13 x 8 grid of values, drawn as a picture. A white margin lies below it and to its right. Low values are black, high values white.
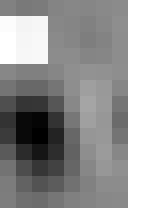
Ninth with the lowest average: middle left. Ninth with the highest average: top left. Mirror symmetry: none. Stripes: none. Odd patch: higher, in the top left. Calmest part: top middle.
